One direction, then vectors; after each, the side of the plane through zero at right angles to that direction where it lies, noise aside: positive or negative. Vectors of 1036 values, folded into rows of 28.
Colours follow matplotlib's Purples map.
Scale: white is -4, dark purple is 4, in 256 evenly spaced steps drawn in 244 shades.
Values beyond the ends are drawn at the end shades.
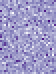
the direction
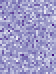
negative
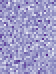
positive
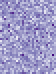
negative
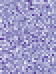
negative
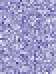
negative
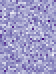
positive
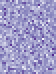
negative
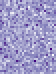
positive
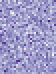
positive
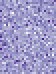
positive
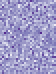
negative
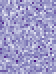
positive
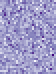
negative
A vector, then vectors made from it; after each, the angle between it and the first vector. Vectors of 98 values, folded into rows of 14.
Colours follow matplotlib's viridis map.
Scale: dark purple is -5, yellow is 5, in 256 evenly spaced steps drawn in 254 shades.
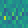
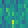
orthogonal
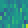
orthogonal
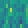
orthogonal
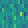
orthogonal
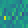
nearly parallel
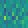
nearly parallel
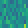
partly opposed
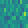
partly opposed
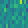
partly opposed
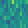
partly aligned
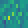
partly aligned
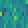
partly aligned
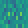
partly aligned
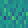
nearly opposite
